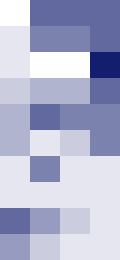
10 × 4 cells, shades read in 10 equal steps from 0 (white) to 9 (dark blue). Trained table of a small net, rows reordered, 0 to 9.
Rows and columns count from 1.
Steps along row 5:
up down same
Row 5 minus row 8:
2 5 4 4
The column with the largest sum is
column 4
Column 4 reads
6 6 9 6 5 5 1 1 1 1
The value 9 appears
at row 3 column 4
